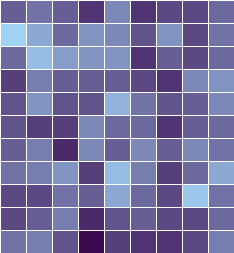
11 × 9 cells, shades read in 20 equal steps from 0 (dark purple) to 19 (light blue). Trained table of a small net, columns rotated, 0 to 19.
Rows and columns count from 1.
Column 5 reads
12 12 13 8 16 9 8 17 15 7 5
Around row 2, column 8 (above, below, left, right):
6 6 13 10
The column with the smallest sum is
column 7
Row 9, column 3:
10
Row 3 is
9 17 14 13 13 4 8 6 9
